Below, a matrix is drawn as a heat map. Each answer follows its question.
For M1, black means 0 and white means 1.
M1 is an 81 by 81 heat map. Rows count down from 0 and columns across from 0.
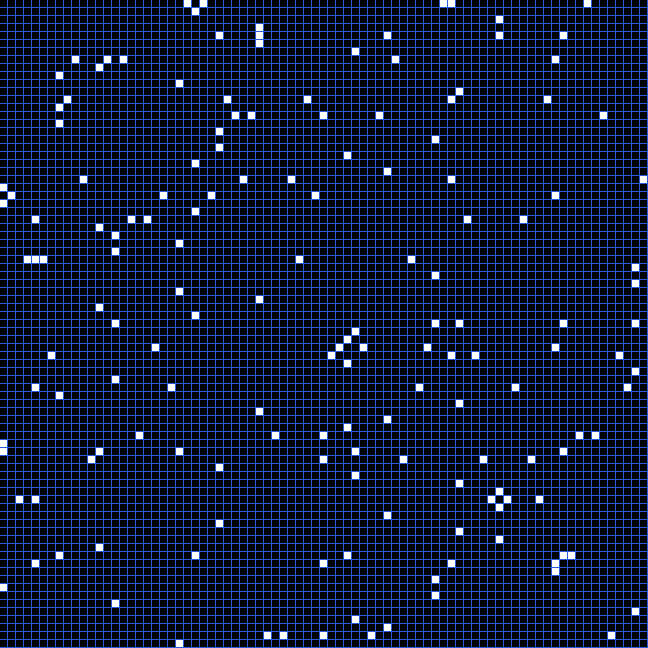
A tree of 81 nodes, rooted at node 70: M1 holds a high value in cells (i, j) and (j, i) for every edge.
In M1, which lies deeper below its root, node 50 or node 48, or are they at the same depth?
node 50
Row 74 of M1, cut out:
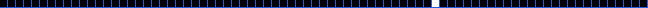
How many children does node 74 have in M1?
0
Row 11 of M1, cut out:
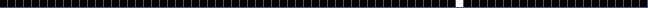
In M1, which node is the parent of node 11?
57
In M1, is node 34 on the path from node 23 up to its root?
no
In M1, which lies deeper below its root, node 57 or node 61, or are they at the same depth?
node 61
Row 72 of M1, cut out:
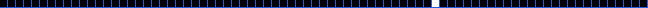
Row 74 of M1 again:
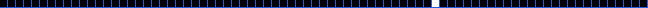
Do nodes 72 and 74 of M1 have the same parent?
yes
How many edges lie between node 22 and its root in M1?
2
